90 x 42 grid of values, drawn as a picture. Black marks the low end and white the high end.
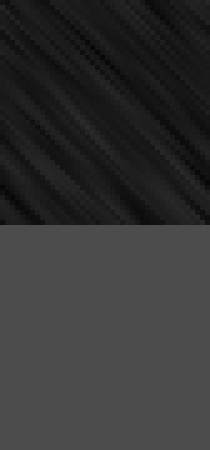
The table splits into 2 rows of 1 panel. Panel 1,1: very low, slanting down to the right, faint in contrast. Panel 2,1: low, flat.
